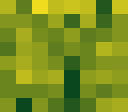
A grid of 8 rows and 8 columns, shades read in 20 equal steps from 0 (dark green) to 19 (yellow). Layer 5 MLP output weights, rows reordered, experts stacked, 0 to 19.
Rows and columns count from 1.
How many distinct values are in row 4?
7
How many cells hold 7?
4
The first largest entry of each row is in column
3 6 2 7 2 2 4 8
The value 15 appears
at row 1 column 4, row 1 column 6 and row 6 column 2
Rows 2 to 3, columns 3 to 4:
8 12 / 9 8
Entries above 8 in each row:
6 5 4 5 6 6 3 4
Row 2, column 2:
10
